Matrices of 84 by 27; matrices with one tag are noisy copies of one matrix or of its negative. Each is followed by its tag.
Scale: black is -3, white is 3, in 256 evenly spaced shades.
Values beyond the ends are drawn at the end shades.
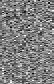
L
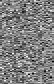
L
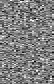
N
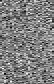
L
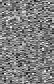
L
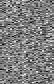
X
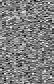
L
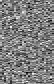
L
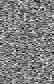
N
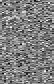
L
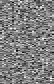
N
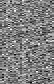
X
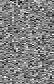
N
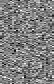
N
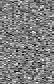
N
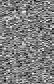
L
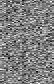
X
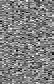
N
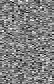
N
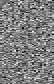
N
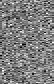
L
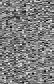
L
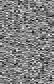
N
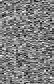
L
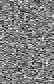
N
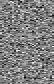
N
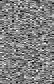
N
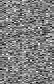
X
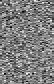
L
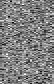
X
